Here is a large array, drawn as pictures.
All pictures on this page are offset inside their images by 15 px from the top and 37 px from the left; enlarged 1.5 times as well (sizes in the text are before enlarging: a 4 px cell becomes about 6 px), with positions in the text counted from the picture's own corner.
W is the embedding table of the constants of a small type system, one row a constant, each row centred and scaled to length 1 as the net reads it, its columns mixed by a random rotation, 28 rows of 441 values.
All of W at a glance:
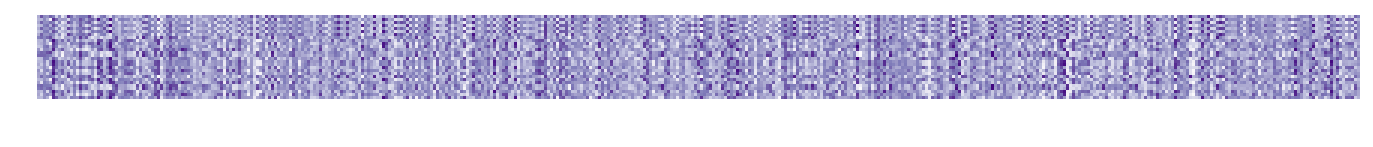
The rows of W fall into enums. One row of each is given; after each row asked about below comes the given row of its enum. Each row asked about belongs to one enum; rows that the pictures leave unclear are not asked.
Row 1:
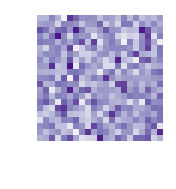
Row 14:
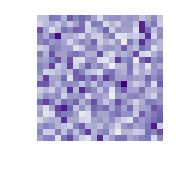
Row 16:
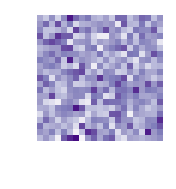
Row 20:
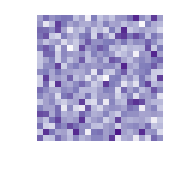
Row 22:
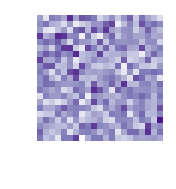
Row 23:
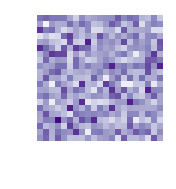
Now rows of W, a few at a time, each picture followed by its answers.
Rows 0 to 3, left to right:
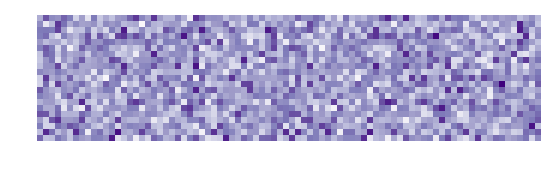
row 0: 20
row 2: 20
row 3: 14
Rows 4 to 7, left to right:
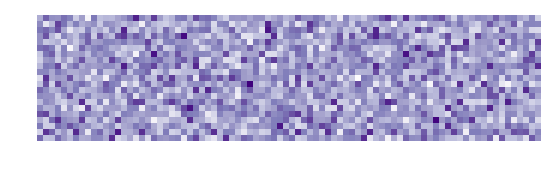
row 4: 20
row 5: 14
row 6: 20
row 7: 23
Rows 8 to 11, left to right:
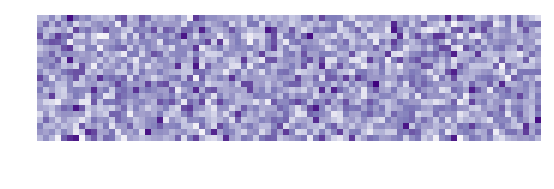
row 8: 16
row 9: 1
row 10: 14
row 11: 22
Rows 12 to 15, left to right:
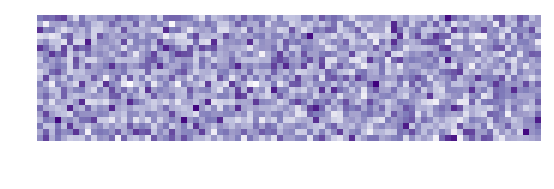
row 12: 23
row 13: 23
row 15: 16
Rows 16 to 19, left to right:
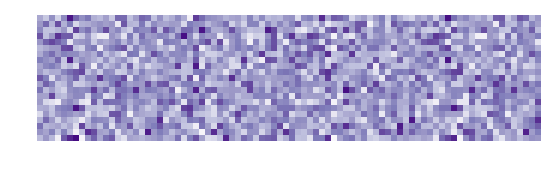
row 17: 1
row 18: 22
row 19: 16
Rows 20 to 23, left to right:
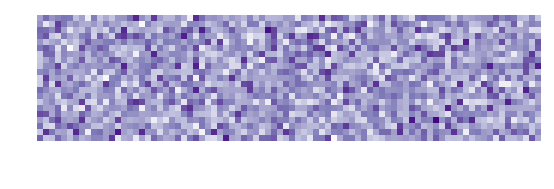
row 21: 1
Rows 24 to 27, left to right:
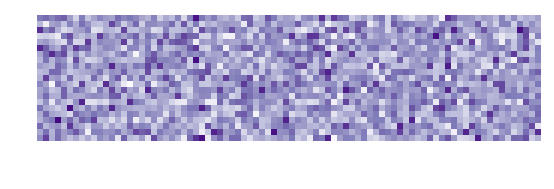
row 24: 23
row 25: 16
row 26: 22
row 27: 1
